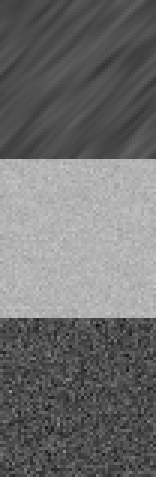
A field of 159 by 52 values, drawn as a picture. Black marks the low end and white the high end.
It is made of 3 by 1 panels. Panel 1,1: low, slanting up to the right, faint in contrast. Panel 2,1: high, fine-grained, faint in contrast. Panel 3,1: low, fine-grained.
